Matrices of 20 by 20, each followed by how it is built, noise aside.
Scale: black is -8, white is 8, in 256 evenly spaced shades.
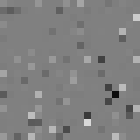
sparse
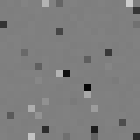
sparse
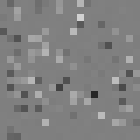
sparse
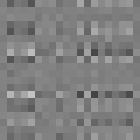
low rank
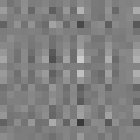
low rank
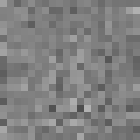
low rank
